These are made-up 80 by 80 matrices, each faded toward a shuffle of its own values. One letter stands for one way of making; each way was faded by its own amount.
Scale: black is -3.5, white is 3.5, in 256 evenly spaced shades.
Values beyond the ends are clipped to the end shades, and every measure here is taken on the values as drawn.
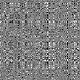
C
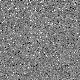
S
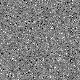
S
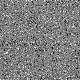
S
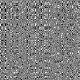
C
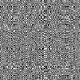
C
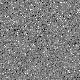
S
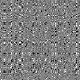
C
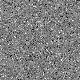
S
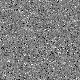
S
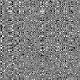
C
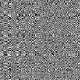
C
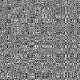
C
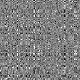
C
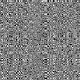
C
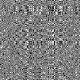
C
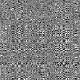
C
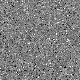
S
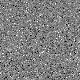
S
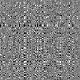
C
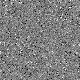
S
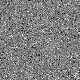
S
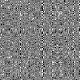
C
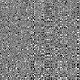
C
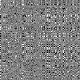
C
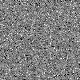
S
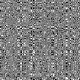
C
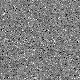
S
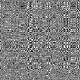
C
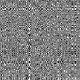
C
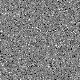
S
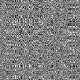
C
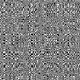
C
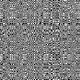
C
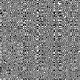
C
